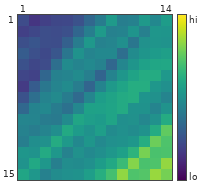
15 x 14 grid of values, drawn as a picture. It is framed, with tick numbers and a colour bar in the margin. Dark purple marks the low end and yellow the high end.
The ninth with the highest average is the bottom right. Values rise toward the bottom right. The grain runs diagonally up to the right. The values follow a bell shape. The ninth with the lowest average is the top left.
